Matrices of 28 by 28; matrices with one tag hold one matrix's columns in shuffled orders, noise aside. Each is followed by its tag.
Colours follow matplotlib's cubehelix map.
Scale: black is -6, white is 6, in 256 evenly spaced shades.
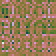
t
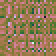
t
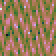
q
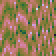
q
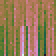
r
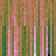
r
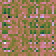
t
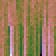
r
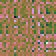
t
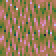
q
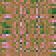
t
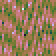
q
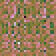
t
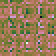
t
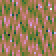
q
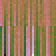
r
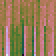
r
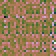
t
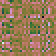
t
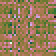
t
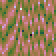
q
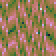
q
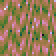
q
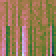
r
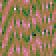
q
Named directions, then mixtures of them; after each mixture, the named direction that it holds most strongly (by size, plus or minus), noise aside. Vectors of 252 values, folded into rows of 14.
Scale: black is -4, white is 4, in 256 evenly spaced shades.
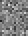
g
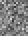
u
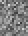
u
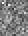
u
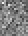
u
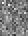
g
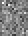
g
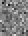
g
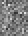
u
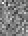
u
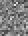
u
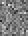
g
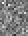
u
